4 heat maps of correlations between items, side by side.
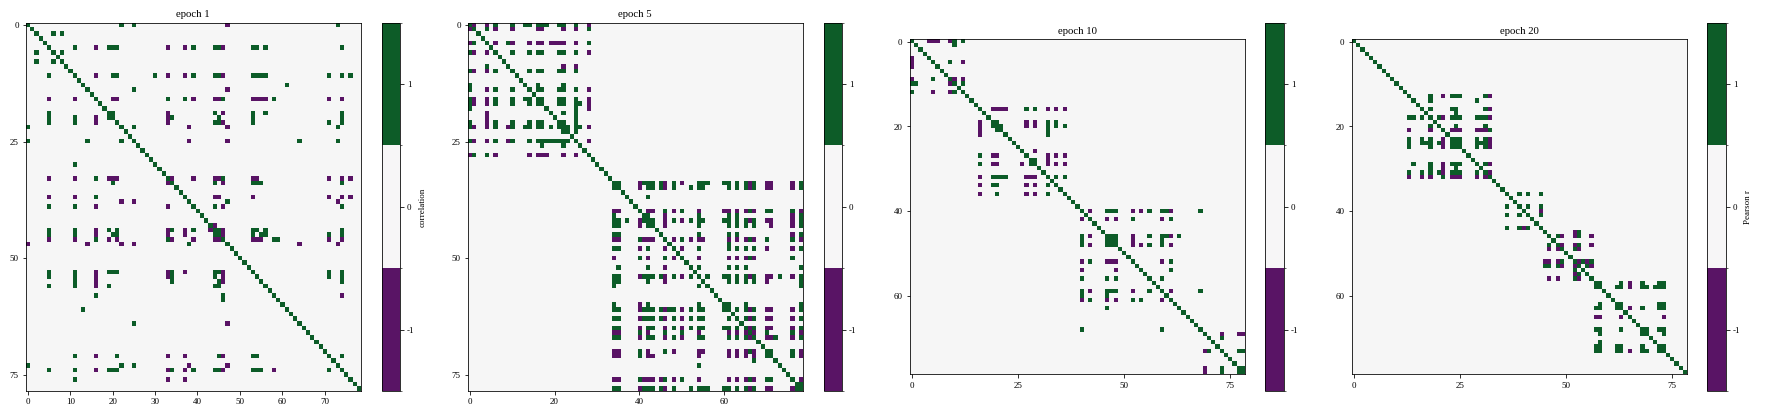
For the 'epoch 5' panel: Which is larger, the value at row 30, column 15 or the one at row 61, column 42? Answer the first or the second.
the second
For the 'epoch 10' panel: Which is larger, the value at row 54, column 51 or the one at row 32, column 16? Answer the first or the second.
the first
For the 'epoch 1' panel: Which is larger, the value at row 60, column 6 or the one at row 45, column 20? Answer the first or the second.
the second
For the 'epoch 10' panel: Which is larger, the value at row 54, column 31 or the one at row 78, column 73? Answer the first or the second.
the second
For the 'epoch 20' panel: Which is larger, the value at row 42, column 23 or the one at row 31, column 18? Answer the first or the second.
the second
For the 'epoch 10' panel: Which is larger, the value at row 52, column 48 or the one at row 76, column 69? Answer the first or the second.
the second
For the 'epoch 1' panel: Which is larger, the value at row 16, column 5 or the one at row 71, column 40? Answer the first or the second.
the second
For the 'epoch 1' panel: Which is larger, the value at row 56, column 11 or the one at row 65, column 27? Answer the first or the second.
the first
